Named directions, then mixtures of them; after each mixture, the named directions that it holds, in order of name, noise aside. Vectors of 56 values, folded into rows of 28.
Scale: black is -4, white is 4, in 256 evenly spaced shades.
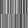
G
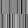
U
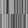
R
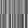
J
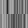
R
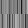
U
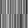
G, J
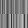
J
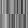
R, U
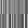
J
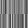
J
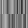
R, U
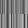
J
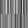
G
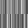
J, U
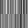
G
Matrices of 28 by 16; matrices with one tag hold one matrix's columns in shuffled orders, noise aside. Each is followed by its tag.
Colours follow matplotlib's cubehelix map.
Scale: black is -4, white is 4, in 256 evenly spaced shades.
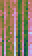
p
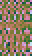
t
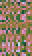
t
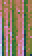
p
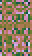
t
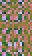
t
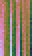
p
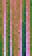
p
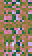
t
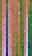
p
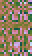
t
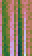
p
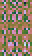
t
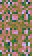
t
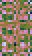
t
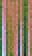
p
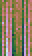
p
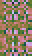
t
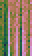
p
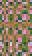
t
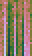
p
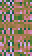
t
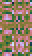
t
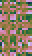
t
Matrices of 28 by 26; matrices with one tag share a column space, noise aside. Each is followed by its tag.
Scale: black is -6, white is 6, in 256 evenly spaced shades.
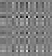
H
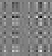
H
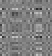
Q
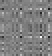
Q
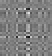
Q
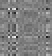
Q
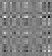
H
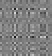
Q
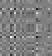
Q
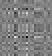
Q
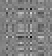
Q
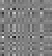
Q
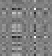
Q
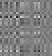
H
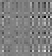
H
